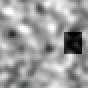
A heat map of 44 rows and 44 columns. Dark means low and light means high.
Odd patch: lower, in the middle right. Ninth with the lowest average: middle right. Grain: blotchy. Stripes: none. Roughest part: middle right. Average level on the scale: 60%.
